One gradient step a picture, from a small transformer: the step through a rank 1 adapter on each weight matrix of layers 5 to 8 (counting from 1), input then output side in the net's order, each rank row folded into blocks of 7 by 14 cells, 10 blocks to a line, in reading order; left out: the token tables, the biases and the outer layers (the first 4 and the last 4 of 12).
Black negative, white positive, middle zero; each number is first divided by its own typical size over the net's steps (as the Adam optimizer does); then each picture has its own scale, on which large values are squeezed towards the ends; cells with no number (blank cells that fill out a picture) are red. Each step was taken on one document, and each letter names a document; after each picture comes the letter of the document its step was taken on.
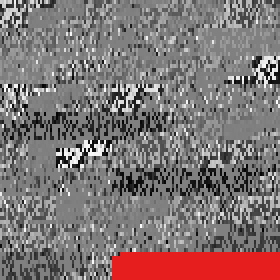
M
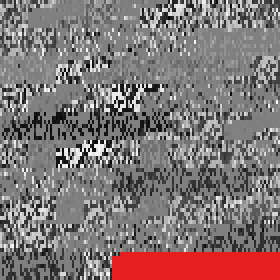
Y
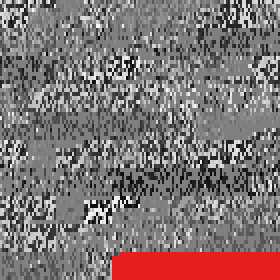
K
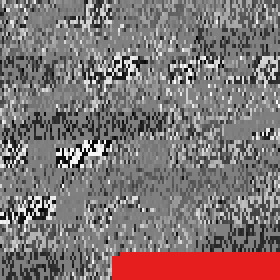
M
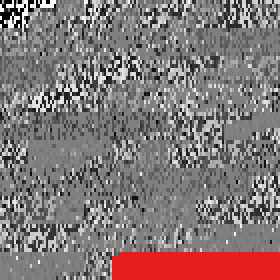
K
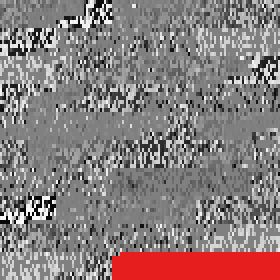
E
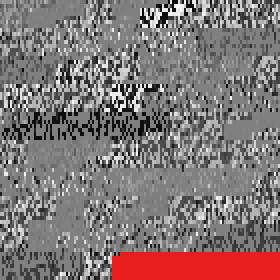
Y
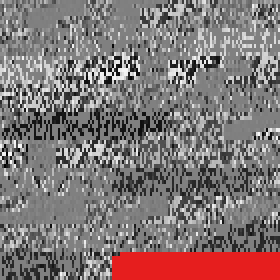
Y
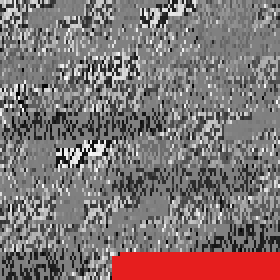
M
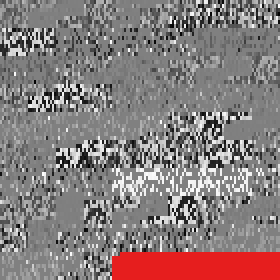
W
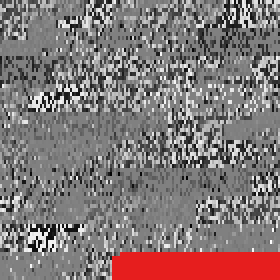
K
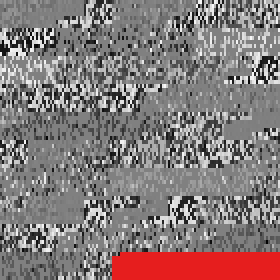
W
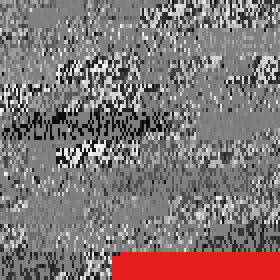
Y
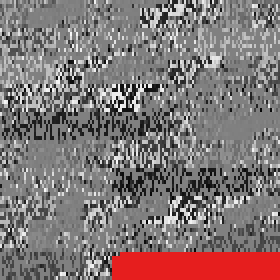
Y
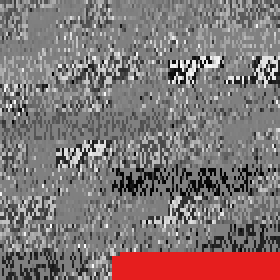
M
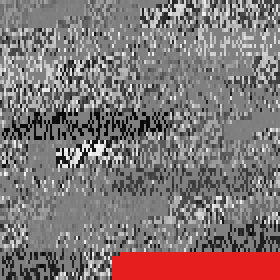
Y
